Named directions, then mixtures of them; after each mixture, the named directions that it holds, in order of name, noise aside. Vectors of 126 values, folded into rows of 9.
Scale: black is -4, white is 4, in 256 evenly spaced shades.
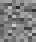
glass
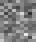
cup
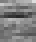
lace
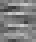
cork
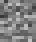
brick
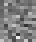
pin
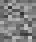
brick, cup, glass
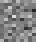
glass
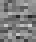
brick, cork, pin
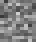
brick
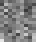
cup, pin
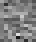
lace, pin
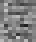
cork, pin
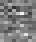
cork, cup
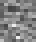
brick, cork, pin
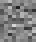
glass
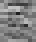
brick, cork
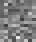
pin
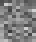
cup, glass, pin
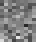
cup, pin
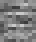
cork, glass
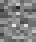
brick, cork, glass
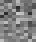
brick, cup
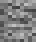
cork, glass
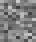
cup, glass, pin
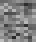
cork, cup, pin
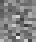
pin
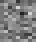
cup, glass, pin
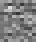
cork, glass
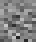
pin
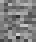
cork, pin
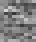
cork, cup, glass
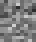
brick, glass
